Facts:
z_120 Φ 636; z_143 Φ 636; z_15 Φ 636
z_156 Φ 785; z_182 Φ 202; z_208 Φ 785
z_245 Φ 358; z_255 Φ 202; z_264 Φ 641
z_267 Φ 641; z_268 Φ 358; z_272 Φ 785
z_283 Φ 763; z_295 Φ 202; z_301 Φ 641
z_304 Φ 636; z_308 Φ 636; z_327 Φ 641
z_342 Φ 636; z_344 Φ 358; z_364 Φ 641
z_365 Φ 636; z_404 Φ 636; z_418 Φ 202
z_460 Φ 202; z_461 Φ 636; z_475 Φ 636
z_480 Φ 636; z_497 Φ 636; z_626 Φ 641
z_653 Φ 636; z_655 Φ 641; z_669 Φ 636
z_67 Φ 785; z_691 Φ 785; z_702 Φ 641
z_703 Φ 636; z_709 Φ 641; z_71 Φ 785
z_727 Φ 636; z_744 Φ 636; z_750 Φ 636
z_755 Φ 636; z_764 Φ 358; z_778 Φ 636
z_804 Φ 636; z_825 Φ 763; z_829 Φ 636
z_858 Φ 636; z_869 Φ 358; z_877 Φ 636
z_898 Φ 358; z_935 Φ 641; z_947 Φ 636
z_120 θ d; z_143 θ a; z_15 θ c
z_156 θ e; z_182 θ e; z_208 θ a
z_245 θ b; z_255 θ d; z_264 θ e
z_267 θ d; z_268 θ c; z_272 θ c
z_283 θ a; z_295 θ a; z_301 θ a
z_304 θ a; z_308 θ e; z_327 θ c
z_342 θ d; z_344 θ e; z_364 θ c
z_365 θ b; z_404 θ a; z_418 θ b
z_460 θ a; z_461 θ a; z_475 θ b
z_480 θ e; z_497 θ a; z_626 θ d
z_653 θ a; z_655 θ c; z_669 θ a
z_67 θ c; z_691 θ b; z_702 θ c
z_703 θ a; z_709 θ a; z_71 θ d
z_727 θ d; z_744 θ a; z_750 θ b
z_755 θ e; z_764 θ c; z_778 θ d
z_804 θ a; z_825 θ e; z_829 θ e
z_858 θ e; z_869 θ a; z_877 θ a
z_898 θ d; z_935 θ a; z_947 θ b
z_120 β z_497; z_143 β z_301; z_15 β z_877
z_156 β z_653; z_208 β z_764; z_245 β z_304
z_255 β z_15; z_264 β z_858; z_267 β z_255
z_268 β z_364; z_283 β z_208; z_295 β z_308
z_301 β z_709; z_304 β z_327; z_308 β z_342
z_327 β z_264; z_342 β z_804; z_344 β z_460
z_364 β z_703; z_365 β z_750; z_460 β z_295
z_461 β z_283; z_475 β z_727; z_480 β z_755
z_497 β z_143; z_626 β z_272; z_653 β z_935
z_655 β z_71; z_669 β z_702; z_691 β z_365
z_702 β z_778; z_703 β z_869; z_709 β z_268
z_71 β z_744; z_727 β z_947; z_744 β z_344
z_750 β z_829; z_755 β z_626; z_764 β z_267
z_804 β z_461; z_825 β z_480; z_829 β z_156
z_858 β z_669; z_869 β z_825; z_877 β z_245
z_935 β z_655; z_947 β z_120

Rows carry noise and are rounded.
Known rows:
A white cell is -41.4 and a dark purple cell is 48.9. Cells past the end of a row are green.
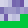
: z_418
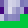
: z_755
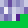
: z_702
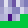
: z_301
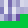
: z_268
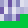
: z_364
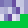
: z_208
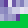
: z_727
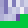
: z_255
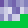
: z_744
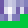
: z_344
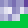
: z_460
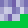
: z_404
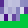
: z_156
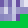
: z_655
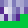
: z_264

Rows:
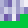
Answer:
z_764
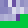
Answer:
z_898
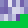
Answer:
z_626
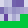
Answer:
z_475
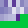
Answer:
z_778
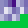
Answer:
z_669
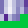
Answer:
z_308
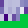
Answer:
z_829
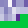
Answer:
z_342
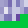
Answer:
z_67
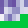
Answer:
z_703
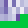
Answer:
z_267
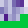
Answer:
z_947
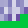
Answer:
z_272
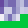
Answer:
z_869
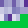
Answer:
z_804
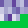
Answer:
z_461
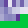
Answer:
z_120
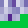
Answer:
z_709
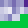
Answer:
z_295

